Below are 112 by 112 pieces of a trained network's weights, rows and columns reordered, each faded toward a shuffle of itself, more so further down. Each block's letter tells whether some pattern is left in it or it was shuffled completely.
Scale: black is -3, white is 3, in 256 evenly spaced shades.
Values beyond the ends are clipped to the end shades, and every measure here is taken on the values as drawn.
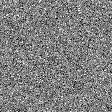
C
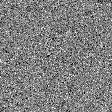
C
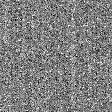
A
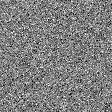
C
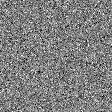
C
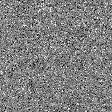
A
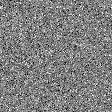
C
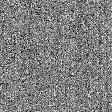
A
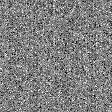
A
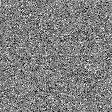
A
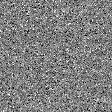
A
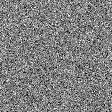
A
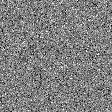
C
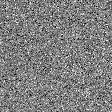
C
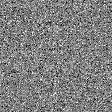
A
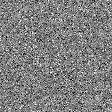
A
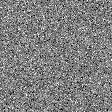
C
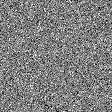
C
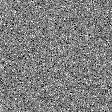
C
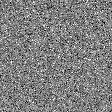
C
